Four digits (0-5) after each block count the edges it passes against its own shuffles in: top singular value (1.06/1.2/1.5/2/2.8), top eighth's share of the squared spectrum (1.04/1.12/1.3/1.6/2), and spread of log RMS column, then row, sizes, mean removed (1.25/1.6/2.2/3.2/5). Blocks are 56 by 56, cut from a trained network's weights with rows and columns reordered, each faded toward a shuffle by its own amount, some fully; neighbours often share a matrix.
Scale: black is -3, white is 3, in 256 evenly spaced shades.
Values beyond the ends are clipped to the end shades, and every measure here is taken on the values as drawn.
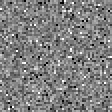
0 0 0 0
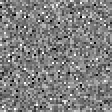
0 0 0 0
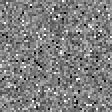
0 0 0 0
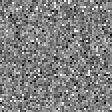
1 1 0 0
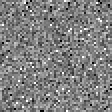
0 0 0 0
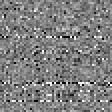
4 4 0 3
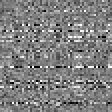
4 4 1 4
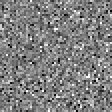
2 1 0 0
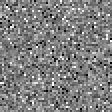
1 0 0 0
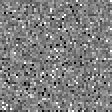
1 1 0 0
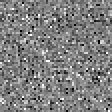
2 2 0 2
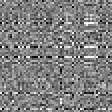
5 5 1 3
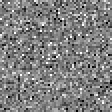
2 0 0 0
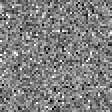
2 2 0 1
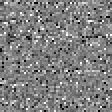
2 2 0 2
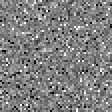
2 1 0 0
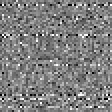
4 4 0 3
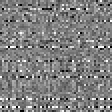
4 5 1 3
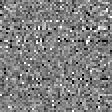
3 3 0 2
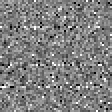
3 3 0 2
